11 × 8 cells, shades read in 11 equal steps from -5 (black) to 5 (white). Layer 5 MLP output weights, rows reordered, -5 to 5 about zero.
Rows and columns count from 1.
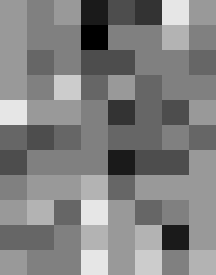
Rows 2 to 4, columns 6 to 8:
0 2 0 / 0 0 -1 / -1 0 0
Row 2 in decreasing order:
2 1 0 0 0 0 0 -5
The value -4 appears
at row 1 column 4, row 7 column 5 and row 10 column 7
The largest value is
4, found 4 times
